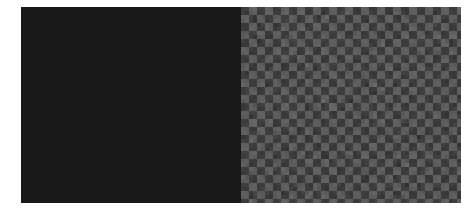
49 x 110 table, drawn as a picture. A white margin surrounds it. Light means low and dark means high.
The table splits into one row of 2 panels. Panel 1,1: very high, flat. Panel 1,2: high, checkered.
